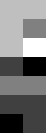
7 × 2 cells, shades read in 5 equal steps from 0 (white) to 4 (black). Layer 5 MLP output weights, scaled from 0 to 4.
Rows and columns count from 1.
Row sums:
2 3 1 7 4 6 7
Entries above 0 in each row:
2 2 1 2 2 2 2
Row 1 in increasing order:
1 1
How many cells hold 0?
1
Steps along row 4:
up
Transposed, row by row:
1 1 1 3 2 3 4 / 1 2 0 4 2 3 3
